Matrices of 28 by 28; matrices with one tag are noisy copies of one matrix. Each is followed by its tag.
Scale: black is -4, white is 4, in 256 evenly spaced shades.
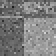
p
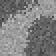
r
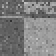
p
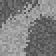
r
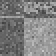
p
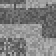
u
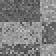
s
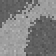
r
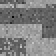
u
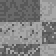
s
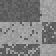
s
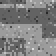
u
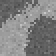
r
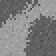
r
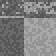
p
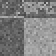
p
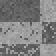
s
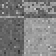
p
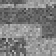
u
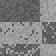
s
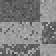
s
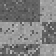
s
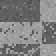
s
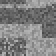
u
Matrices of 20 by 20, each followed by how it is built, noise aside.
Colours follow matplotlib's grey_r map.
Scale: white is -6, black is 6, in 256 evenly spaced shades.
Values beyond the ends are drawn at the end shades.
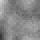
smooth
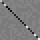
diagonal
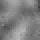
smooth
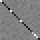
diagonal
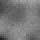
smooth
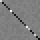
diagonal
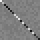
diagonal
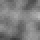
smooth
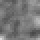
smooth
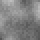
smooth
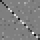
diagonal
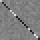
diagonal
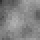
smooth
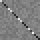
diagonal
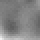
smooth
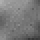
smooth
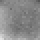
smooth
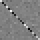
diagonal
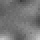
smooth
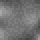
smooth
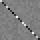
diagonal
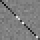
diagonal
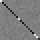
diagonal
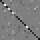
diagonal
